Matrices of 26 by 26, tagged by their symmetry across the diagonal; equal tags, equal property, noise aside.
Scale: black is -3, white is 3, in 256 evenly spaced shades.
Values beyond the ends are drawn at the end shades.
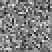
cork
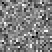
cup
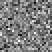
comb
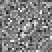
cup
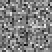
cork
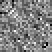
cup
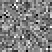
cork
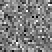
comb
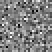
cork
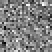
cork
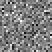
cup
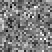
comb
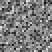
cup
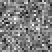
comb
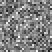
cup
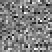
comb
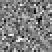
cork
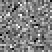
comb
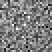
cup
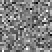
comb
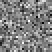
cork
